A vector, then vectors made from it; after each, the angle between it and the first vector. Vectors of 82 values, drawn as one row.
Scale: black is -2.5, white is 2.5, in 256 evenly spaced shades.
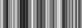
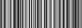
orthogonal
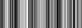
nearly opposite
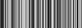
partly opposed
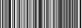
orthogonal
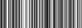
partly opposed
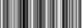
nearly parallel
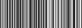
orthogonal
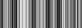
nearly opposite
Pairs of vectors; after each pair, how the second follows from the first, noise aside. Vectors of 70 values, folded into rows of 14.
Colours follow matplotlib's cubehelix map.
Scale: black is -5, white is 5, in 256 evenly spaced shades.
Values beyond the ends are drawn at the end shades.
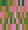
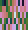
scaled up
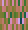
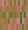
shrunk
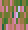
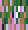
scaled up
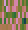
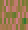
shrunk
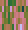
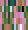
scaled up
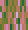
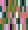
scaled up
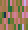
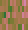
shrunk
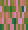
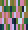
scaled up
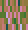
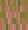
shrunk
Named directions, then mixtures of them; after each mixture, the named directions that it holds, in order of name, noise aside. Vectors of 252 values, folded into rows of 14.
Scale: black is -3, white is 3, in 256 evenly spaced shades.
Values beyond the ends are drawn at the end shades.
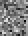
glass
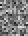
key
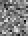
glass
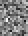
glass, key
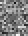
glass, key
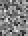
glass, key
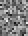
glass, key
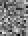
glass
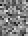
glass, key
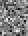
glass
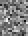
glass, key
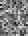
key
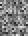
key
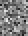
glass, key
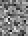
glass, key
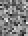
glass, key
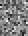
glass, key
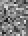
glass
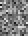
key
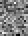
glass, key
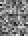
key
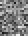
glass, key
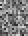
key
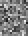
glass, key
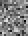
glass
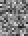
key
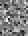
glass, key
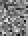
glass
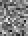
glass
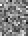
glass, key
